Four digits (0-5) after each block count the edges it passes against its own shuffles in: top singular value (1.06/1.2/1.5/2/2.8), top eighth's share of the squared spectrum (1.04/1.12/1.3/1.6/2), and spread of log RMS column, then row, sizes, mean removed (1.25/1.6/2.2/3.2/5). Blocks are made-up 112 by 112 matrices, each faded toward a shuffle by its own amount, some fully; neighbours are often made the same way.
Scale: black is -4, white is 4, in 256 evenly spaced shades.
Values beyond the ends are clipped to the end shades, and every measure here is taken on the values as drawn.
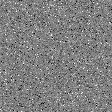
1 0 0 0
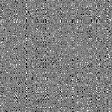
5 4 3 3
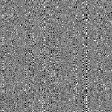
4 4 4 2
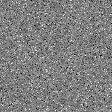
1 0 0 0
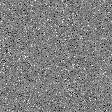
1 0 0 0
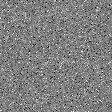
0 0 0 0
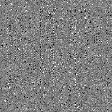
3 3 2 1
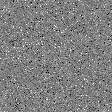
1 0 0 0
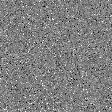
2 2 0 0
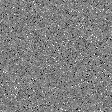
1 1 0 0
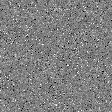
0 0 0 0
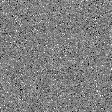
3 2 1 0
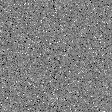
0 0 0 0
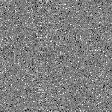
3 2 1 0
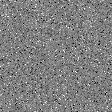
2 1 0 0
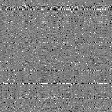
4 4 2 3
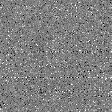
3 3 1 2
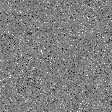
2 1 0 0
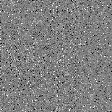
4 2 1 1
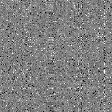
4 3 2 1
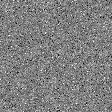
0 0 0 0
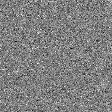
0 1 0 2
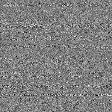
1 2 0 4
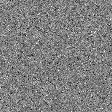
0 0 0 1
